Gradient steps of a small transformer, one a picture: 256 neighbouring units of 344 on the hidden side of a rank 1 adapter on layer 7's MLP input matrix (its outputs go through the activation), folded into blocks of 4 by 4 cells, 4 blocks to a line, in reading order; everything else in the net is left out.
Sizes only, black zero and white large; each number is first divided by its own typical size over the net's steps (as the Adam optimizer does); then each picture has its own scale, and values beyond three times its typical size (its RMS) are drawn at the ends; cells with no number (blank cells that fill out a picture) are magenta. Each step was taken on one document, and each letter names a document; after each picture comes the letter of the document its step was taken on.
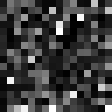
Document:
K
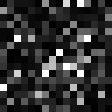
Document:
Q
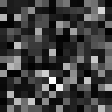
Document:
K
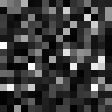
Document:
Q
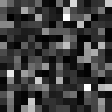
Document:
K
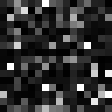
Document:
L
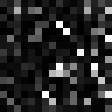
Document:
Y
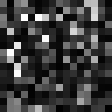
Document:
K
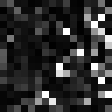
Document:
Y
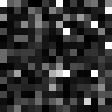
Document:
Y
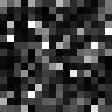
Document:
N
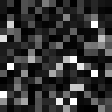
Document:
L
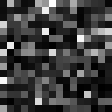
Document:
Q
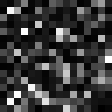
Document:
Q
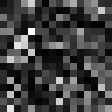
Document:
K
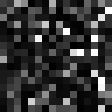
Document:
Y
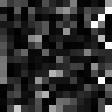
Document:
Y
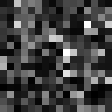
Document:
N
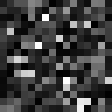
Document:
N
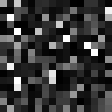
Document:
L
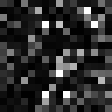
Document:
Y
